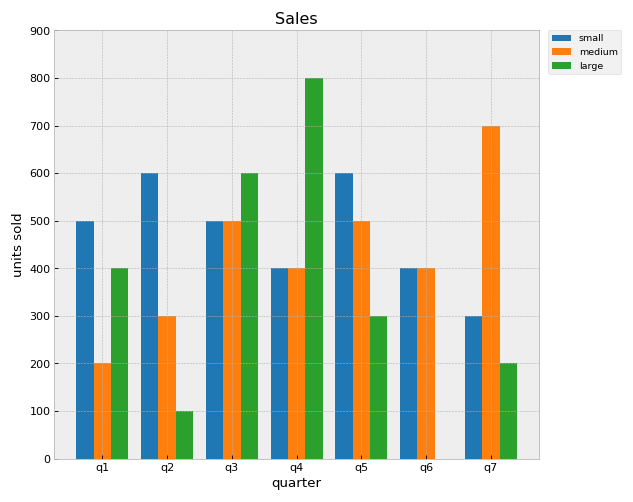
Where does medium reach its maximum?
q7
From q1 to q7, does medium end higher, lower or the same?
higher
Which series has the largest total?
small
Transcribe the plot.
Title: Sales
x-axis: quarter, ticks q1 q2 q3 q4 q5 q6 q7
y-axis: units sold, ticks 0 100 200 300 400 500 600 700 800 900
Legend: small, medium, large
Values:
small: 500 600 500 400 600 400 300
medium: 200 300 500 400 500 400 700
large: 400 100 600 800 300 0 200
